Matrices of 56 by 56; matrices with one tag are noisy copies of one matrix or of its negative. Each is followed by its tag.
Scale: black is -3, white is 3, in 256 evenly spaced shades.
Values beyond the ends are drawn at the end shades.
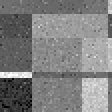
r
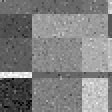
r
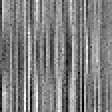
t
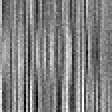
t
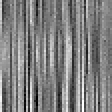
t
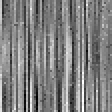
t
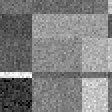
r
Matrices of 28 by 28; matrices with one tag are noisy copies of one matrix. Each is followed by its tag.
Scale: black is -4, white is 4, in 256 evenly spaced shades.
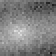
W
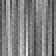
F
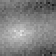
W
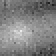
W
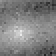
W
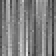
F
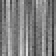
F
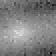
W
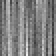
F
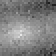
W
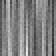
F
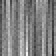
F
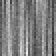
F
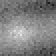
W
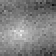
W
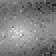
W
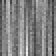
F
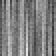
F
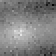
W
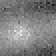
W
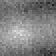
W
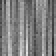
F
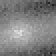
W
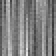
F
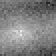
W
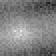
W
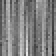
F
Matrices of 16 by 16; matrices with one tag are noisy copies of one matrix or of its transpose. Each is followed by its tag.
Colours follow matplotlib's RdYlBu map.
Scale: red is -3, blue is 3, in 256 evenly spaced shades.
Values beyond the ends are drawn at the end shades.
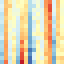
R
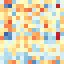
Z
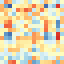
Z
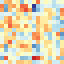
Z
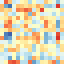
Z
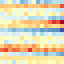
R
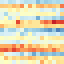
R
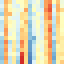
R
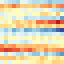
R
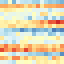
R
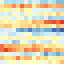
R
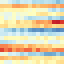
R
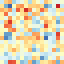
Z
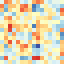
Z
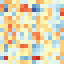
Z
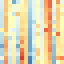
R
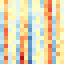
R
